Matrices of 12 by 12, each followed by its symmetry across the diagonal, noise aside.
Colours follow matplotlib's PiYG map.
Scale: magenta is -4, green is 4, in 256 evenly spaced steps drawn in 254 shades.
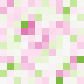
symmetric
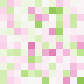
neither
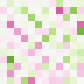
antisymmetric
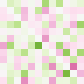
antisymmetric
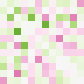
symmetric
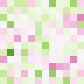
neither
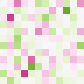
neither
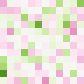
neither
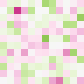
neither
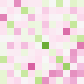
symmetric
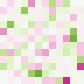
symmetric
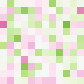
neither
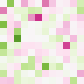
antisymmetric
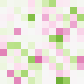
antisymmetric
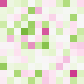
symmetric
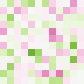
antisymmetric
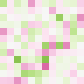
symmetric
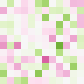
antisymmetric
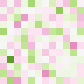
symmetric
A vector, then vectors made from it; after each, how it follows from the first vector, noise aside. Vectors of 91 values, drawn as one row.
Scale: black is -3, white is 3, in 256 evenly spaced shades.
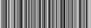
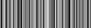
wrapped around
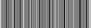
partly zeroed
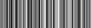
wrapped around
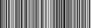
sign-scrambled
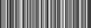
negated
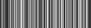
sign-scrambled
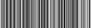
sign-scrambled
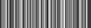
negated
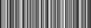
negated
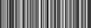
negated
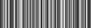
negated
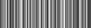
negated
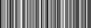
negated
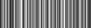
negated
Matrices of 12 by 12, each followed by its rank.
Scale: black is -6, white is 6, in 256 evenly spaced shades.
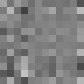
two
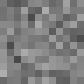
full rank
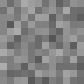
full rank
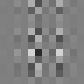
one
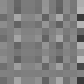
one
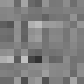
two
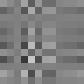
one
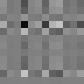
one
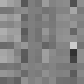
two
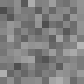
full rank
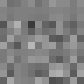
two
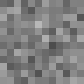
full rank
